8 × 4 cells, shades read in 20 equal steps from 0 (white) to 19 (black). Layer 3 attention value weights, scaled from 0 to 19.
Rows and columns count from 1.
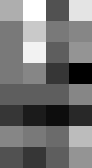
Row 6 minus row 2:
5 13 8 7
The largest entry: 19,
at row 4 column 4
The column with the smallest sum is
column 2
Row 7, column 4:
5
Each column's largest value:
15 17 18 19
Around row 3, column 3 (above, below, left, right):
10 15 1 8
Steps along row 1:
down up down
